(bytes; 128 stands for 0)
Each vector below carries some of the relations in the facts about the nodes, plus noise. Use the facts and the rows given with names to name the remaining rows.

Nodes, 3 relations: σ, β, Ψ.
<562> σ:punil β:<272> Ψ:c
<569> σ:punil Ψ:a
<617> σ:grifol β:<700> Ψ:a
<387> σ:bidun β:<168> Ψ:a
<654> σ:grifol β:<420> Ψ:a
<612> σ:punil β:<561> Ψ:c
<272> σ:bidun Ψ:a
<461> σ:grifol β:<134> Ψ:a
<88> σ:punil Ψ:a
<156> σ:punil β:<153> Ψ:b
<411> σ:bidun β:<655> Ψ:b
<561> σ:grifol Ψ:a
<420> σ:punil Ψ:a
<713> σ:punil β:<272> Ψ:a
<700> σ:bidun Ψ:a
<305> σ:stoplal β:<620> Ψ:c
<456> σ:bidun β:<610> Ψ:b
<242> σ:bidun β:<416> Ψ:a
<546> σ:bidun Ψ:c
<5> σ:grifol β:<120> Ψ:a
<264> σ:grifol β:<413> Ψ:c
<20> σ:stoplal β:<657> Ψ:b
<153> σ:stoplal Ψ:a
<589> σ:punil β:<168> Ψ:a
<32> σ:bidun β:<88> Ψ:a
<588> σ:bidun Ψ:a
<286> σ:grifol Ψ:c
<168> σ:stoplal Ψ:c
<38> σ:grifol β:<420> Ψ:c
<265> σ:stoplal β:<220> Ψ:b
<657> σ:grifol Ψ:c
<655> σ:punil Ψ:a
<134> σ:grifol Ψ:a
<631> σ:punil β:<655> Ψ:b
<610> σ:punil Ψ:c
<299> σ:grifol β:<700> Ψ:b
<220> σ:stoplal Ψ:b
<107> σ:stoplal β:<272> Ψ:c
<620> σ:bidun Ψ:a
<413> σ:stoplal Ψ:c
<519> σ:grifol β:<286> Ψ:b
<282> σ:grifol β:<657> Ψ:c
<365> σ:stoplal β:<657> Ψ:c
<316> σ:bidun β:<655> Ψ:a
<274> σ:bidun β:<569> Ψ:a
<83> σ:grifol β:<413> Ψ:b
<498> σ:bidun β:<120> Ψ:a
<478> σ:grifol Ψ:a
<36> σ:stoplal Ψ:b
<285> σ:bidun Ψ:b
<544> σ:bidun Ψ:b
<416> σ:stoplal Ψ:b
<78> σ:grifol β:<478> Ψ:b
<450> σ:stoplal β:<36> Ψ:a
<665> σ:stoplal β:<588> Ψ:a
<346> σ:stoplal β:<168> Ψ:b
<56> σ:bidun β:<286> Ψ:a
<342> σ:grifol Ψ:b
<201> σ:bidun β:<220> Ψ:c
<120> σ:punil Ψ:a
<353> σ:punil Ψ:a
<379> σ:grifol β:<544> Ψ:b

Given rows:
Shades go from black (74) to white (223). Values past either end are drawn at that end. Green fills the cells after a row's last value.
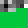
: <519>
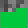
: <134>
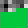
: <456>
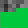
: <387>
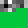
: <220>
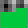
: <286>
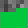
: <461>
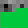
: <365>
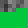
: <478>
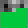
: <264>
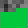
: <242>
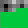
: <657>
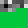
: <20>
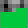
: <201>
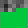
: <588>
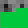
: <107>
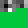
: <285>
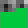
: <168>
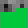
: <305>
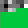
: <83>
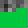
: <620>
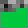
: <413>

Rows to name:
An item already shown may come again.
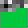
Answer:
<20>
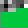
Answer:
<519>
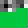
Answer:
<342>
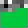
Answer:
<265>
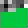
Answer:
<519>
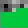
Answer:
<282>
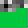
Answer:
<346>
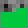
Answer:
<107>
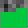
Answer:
<56>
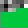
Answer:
<78>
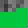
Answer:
<478>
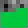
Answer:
<610>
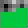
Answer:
<657>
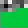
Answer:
<20>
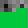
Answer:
<562>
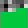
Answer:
<456>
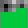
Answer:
<657>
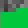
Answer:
<589>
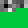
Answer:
<36>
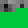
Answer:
<305>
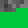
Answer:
<713>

